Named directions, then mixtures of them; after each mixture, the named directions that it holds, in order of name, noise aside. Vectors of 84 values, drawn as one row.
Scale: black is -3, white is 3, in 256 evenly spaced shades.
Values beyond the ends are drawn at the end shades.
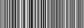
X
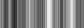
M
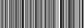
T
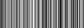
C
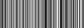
C, T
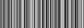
C, T, X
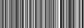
T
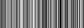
C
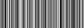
C, T, X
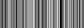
C, M, T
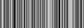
M, T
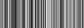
M, T, X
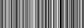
C, T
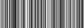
M, T, X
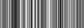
C, M, X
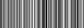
C, T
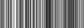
M, X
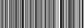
T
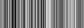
M, X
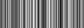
C, M, X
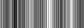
M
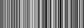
C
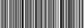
T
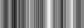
M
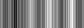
M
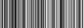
M, T, X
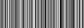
C, T, X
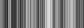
M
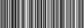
M, T, X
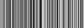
C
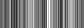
C, M
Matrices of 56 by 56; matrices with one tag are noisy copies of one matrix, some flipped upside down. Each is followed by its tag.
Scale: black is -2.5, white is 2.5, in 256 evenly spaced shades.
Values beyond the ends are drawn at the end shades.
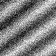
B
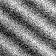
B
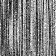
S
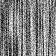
S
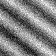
B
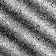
B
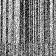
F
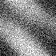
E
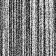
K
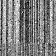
F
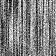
S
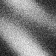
E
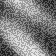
E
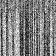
F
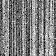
K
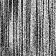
S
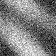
E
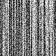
K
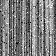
K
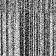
F
